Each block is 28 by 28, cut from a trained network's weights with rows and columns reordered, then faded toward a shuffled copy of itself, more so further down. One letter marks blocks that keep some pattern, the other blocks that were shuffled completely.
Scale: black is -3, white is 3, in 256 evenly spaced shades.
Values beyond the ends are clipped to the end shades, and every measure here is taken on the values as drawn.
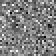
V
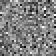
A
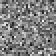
V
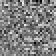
A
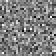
A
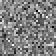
V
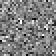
A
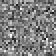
A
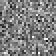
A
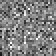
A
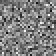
V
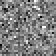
V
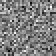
A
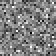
V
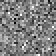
V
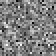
V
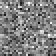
V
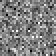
V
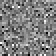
A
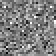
V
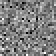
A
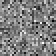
A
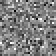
A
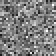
V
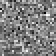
V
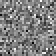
V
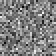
V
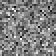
V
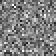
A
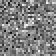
A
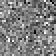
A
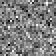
V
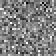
V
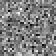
V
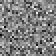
V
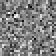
A
